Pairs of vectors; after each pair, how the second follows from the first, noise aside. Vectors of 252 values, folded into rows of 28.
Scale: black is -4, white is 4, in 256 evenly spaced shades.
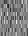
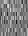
negated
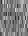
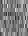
copied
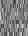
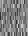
sign-scrambled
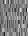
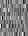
reversed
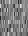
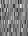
copied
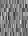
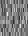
reversed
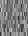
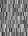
negated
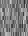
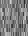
copied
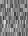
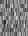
negated
